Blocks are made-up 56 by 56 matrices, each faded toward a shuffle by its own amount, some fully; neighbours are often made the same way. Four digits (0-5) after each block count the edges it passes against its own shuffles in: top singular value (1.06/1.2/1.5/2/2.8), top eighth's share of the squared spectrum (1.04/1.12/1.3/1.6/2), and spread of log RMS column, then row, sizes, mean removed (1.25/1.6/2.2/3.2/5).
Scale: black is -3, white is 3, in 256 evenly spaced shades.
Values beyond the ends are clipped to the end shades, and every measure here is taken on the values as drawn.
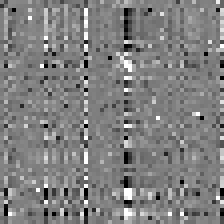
5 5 3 3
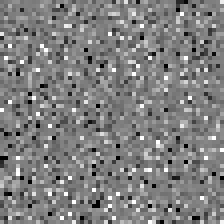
0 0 0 0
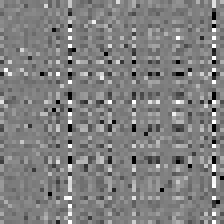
5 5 3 3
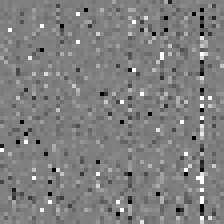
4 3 1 0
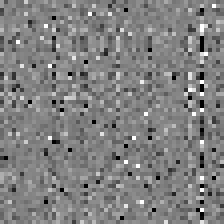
4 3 2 1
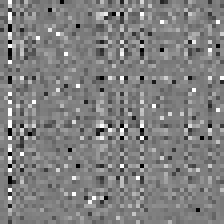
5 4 3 2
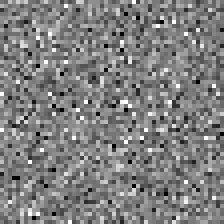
0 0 0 0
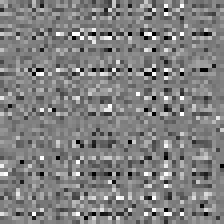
5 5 3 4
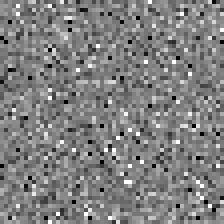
0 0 0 0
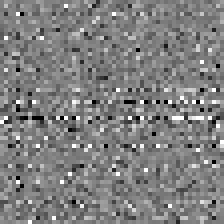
2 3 1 3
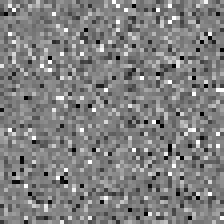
0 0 0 0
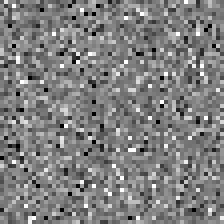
2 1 0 0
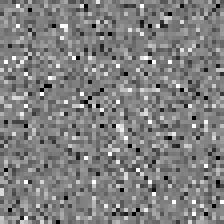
2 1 0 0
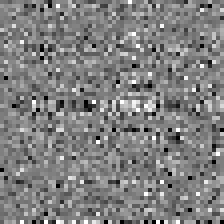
4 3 2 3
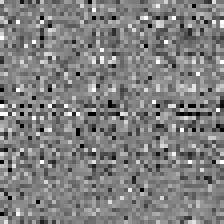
4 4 2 2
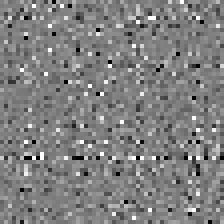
4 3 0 2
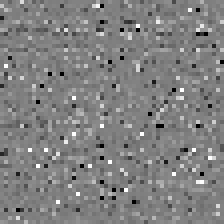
2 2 0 1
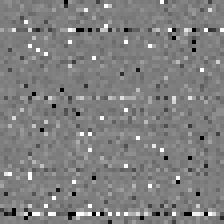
4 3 0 1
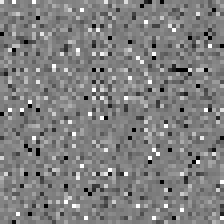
3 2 0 0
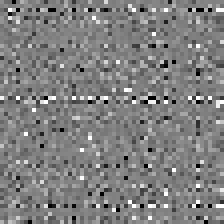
4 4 2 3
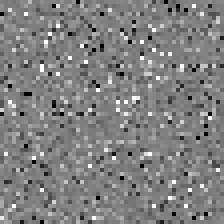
2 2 0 0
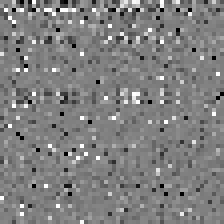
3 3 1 2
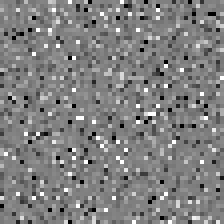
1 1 0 0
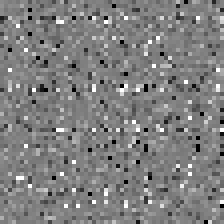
3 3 1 1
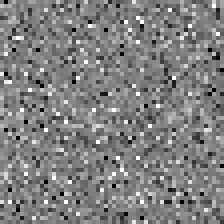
1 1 0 0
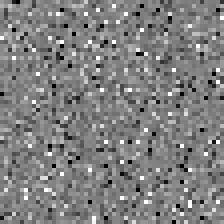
1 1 0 0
